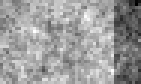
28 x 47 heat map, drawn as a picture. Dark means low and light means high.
Grain: blotchy. Stripes: none. Ninth with the lowest average: top right. Seam: vertical, 80% of the way across, the left part higher.
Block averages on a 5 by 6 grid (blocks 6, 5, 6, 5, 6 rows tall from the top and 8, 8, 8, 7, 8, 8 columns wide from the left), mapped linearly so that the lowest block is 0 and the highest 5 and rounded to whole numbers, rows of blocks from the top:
4 5 5 5 4 0
4 5 4 5 4 0
4 5 4 4 5 1
4 5 4 4 4 1
4 4 5 4 5 1
